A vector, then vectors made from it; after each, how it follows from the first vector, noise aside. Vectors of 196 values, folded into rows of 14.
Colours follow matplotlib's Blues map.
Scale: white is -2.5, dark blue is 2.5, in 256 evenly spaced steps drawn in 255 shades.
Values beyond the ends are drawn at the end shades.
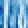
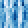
wrapped around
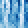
reversed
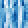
wrapped around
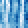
reversed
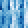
wrapped around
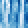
reversed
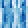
wrapped around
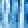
reversed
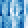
wrapped around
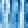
reversed
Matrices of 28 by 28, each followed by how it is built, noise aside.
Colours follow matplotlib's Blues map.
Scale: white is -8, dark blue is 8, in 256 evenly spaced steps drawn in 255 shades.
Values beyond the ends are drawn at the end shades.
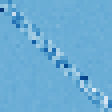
banded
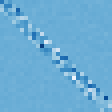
banded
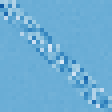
banded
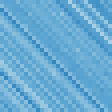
Toeplitz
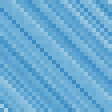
Toeplitz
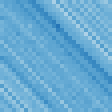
Toeplitz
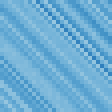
Toeplitz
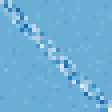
banded
